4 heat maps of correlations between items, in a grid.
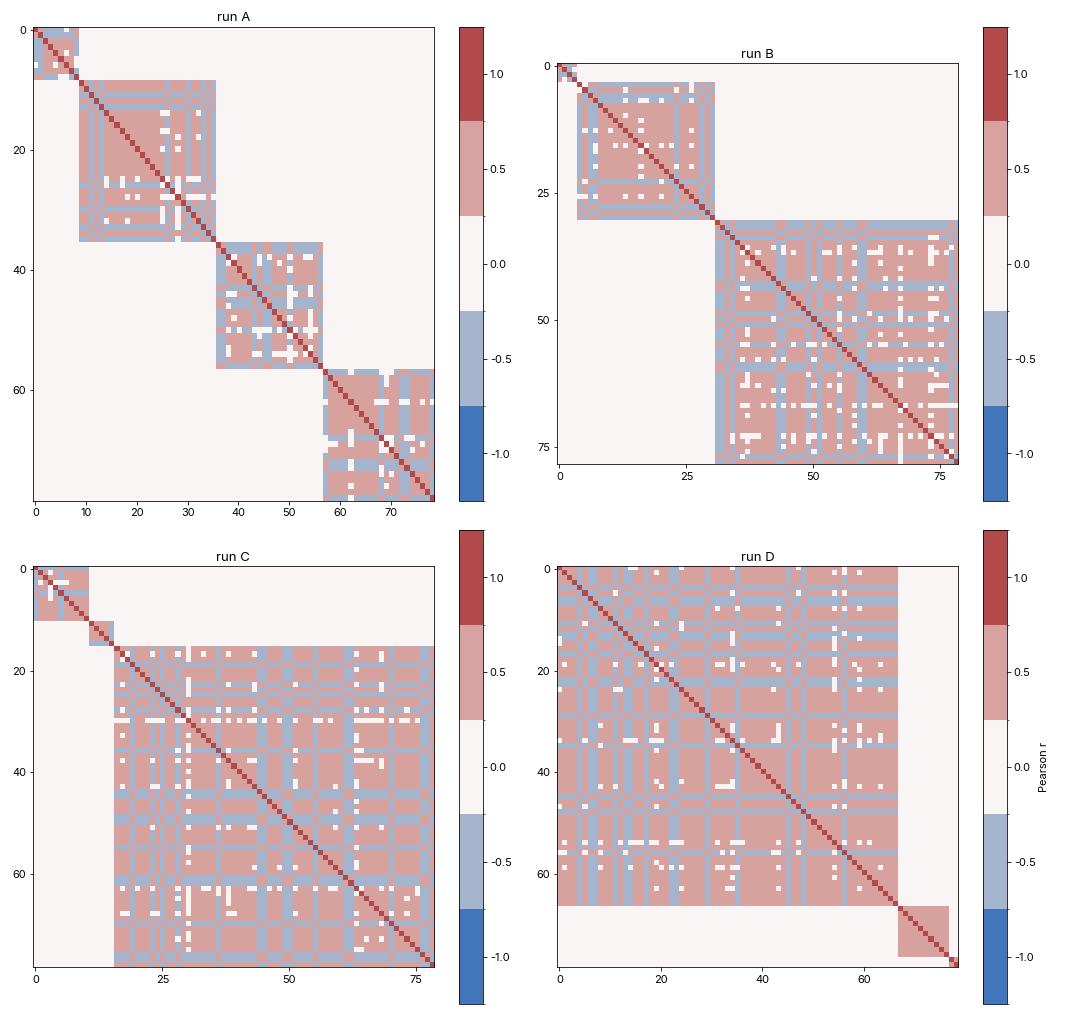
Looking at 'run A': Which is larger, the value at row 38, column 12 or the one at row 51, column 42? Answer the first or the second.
the second
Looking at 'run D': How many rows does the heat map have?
79
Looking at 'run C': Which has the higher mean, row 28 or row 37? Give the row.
37
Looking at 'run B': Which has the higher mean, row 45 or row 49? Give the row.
45
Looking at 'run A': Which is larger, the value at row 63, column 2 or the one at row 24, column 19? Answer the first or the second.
the second
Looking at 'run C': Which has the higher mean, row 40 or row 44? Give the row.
40
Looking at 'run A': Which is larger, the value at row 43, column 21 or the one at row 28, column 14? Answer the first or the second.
the second
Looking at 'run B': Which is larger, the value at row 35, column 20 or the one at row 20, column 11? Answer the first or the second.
the second
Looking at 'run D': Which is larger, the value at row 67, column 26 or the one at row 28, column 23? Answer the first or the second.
the first
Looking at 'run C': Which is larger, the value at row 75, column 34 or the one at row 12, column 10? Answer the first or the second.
the first
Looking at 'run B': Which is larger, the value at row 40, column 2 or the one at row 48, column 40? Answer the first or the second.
the second
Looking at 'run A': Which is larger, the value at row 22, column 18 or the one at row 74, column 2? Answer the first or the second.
the first
